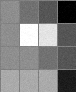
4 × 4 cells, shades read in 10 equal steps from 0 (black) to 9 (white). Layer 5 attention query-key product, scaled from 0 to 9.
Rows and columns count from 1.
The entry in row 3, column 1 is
5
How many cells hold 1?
1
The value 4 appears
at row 1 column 2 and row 3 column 3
